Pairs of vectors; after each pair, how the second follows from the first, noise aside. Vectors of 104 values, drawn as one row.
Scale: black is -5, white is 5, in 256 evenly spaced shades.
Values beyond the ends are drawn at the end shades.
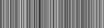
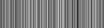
wrapped around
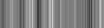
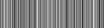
shuffled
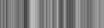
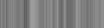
shrunk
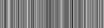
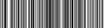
scaled up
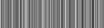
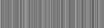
shrunk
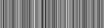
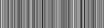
wrapped around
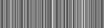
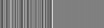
partly zeroed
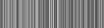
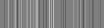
partly zeroed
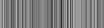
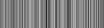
shuffled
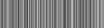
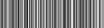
scaled up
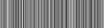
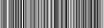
scaled up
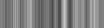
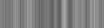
shrunk
